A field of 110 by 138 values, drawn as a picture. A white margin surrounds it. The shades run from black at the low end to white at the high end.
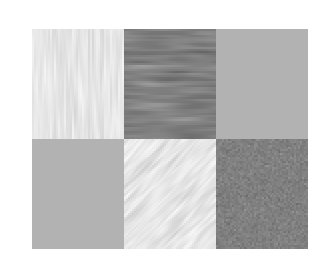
It is made of 2 by 3 panels. Panel 1,1: very high, streaked downward, faint in contrast. Panel 1,2: middling, streaked across, faint in contrast. Panel 1,3: high, flat. Panel 2,1: high, flat. Panel 2,2: very high, slanting up to the right, faint in contrast. Panel 2,3: middling, fine-grained, faint in contrast.
